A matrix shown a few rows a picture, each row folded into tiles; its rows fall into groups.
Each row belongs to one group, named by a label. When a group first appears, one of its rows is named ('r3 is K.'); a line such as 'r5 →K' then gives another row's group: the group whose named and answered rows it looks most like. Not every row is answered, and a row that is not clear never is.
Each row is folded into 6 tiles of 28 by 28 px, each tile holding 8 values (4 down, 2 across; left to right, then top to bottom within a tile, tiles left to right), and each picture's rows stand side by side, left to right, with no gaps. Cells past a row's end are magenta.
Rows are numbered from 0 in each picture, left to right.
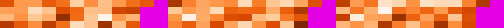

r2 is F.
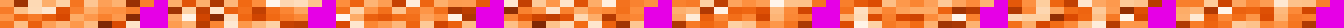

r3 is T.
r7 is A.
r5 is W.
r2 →W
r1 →A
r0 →T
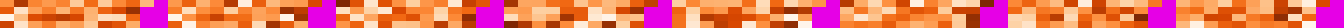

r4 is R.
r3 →F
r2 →F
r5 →F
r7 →R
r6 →W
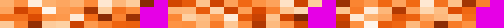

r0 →T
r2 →F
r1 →A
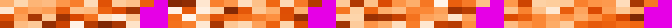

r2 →W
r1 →F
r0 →R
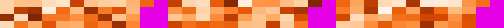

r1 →F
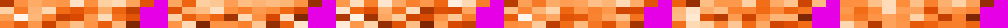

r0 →F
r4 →W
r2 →R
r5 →T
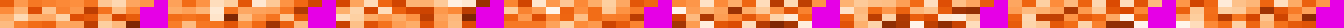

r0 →A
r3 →T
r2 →A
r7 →W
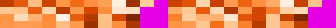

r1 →A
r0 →A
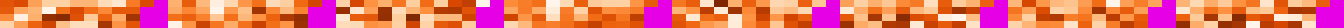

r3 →T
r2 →W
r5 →R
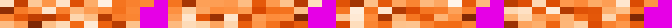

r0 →T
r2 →A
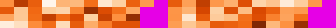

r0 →W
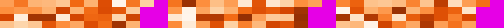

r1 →W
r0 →R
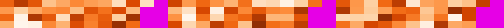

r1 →A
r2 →F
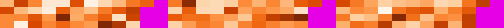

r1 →T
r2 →F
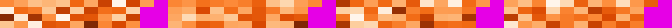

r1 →A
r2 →A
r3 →R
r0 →R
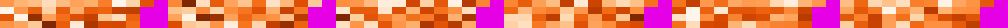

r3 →W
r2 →R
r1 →W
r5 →T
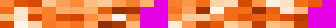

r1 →A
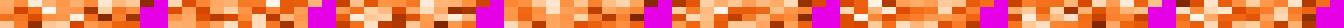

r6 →A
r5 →F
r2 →F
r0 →T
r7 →F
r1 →W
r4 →F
